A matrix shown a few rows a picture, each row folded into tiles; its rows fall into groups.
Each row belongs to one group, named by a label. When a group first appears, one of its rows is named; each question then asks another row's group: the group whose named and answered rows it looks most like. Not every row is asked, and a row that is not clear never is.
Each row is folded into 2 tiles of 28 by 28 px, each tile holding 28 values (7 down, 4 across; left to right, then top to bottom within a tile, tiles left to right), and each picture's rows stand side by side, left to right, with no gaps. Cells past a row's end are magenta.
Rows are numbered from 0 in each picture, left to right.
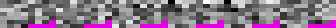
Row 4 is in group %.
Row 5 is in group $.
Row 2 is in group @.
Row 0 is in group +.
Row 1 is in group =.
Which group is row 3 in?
%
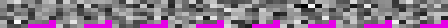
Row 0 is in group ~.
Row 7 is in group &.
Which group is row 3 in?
@
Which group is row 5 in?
@
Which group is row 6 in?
&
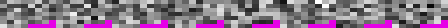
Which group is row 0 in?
&
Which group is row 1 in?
@
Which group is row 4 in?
$
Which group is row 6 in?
+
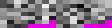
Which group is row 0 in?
=
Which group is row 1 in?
~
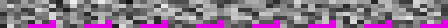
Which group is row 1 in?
%
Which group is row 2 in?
$
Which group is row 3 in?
+
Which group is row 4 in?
+
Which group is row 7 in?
+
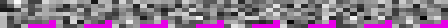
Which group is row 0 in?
%
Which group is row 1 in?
~
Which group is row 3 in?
=
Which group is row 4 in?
$
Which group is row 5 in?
=
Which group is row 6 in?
~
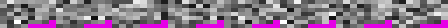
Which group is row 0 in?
~
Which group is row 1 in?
=
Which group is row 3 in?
=
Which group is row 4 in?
~
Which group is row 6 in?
~
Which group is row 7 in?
$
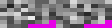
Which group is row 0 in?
=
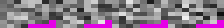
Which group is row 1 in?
&
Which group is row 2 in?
=
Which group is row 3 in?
=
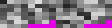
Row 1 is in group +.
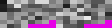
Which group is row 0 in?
%
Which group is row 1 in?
=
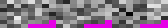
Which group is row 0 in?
~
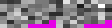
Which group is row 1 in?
@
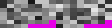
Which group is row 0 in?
%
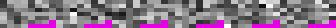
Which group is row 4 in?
%
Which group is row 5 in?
&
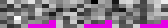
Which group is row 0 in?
~
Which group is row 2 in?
%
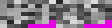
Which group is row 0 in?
=
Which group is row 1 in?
&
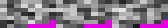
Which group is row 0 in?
+
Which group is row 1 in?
+
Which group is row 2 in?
+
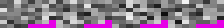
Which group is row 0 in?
=
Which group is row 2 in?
=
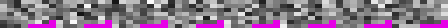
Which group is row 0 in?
+
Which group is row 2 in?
%
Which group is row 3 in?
@
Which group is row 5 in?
%
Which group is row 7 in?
$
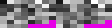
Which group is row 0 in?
&
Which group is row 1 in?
%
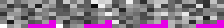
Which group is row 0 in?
&
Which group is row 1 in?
%
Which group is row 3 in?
@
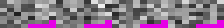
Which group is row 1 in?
%
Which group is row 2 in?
$
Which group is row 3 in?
=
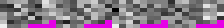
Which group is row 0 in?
%
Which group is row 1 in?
+
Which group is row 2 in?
@
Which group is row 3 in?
&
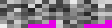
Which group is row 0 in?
&
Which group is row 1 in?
%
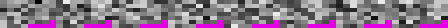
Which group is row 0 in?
@
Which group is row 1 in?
~
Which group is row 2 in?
+
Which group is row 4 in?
$
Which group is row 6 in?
%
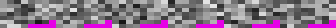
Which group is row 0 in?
$
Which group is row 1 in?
&
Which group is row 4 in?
+
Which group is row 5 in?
$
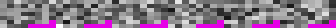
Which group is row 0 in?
=
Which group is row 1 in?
&
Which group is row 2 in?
&
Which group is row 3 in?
@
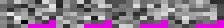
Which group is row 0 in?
~
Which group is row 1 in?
@
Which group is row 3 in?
+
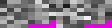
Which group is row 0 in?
&
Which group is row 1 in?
=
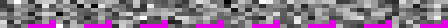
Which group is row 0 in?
%
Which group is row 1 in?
@
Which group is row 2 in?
$
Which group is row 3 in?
+
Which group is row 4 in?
%
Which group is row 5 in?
~
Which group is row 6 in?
+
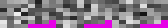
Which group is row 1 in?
$
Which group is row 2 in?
&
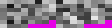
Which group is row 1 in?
&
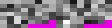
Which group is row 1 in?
$
